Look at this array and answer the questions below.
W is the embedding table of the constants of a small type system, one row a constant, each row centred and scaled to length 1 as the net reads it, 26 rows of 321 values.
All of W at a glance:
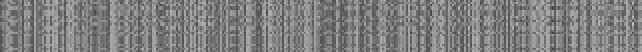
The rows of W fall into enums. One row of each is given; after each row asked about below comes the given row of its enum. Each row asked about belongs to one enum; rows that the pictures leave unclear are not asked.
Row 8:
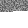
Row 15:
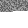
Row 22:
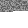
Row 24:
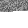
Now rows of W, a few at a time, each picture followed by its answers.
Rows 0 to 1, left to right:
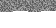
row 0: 15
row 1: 8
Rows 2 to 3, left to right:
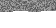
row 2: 22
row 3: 24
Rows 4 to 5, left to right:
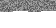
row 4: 24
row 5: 22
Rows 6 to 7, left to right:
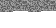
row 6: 22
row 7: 22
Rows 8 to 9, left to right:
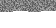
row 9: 15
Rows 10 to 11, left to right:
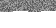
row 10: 24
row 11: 8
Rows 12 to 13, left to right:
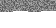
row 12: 8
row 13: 22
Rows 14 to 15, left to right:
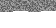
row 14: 22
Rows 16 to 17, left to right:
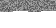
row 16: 24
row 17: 22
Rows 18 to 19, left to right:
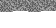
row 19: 15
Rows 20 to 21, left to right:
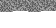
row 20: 15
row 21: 15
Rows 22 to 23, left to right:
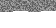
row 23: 15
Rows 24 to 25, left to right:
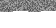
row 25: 15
